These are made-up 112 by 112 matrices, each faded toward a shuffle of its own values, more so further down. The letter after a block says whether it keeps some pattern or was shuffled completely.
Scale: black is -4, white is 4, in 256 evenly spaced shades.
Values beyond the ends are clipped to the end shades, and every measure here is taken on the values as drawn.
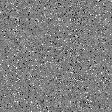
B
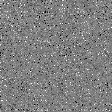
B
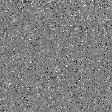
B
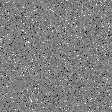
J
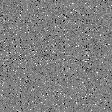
B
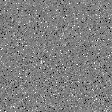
B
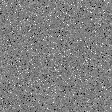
J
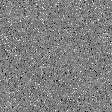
J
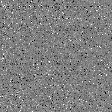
B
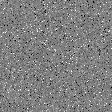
J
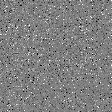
B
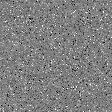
J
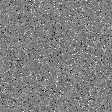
J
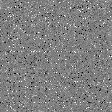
B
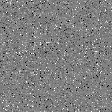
B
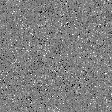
B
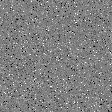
J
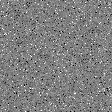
J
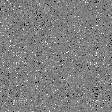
B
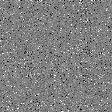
B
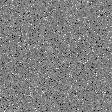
J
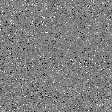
B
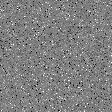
J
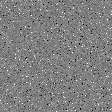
J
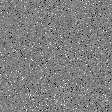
J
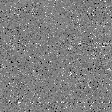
B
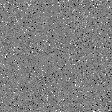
B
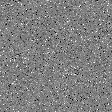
J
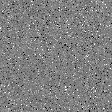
B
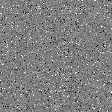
B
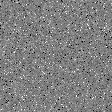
J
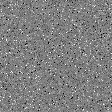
J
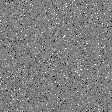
J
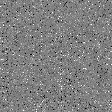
B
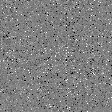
B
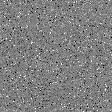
J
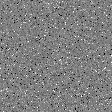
J
